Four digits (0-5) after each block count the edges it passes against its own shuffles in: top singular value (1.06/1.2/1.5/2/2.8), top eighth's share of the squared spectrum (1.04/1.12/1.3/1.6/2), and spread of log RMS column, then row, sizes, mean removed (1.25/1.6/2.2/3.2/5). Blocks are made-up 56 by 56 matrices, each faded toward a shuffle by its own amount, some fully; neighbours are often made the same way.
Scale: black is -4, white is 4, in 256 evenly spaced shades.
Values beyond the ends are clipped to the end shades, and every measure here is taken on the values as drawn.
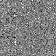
3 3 1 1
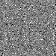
3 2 1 0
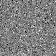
0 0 0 0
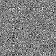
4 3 1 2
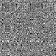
4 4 2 2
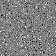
1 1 0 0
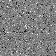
1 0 0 0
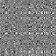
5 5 3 3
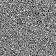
0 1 0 0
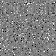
3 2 1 1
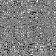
4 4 1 3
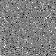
3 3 0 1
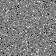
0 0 0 0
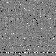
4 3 0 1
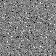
0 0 0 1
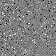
1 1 0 0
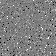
0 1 0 0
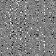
3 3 2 1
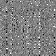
4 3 2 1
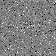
0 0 0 0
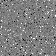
1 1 0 0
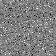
2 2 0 0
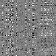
4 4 3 2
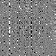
4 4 2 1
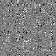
3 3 2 1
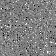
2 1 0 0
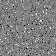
0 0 0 0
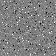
0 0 0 0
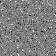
2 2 0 0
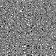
3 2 1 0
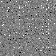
3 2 1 1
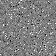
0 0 0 0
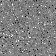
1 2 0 0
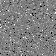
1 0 0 0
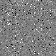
3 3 1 1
